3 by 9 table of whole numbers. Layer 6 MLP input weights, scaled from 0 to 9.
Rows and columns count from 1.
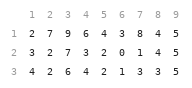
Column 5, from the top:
4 2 2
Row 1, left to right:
2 7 9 6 4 3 8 4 5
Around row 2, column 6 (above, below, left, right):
3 1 2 1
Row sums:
48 27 30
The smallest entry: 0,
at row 2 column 6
